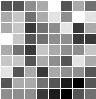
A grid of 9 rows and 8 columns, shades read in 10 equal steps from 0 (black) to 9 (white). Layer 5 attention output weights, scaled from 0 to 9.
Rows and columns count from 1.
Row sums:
39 53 40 37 42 45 38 26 25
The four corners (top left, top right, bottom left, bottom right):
3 4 5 4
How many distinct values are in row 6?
5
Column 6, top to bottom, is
3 5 8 5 5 3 5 1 0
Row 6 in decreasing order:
8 7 7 6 6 5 3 3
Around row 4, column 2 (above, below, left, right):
7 4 9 3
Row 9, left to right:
5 5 5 2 1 0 3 4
